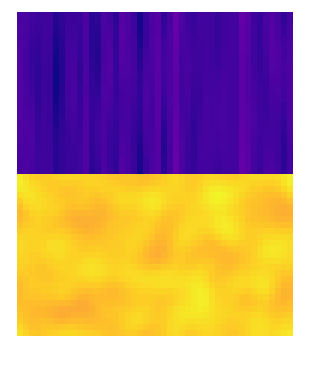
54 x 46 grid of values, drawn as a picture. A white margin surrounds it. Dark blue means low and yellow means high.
It is made of 2 by 1 panels. Panel 1,1: very low, streaked downward, faint in contrast. Panel 2,1: very high, blotchy, faint in contrast.
